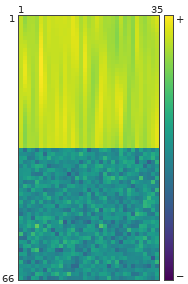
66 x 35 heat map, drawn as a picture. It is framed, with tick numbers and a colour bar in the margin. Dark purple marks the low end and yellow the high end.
The table splits into 2 rows of 1 panel. Panel 1,1: very high, streaked downward, faint in contrast. Panel 2,1: middling, fine-grained.
